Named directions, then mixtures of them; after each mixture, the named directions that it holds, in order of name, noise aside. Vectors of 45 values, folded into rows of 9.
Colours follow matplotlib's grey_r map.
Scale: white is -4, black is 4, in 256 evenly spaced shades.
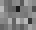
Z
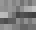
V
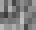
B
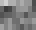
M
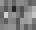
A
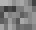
A, M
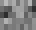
A, M, V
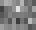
M, Z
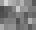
M, Z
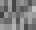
A, B, Z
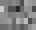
Z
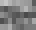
M, V
